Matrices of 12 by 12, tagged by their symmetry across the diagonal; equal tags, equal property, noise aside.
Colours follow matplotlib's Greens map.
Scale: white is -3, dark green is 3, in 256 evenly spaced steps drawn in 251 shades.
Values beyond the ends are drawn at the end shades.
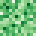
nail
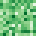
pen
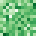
nail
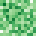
nail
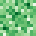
nail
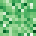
pen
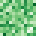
nail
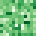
pen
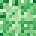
nail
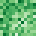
nail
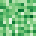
pen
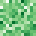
nail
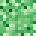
nail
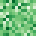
pen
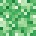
nail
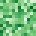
pen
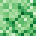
nail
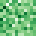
pen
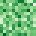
pen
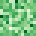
nail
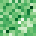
nail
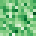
pen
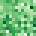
pen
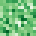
pen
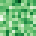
pen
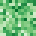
pen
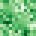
pen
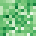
nail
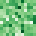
pen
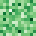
nail
